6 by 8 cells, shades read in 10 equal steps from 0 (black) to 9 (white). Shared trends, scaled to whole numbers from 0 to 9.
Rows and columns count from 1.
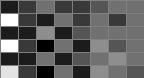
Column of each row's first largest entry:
3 1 3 1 7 1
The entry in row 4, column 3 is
0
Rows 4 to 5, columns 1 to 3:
9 2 0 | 1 1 4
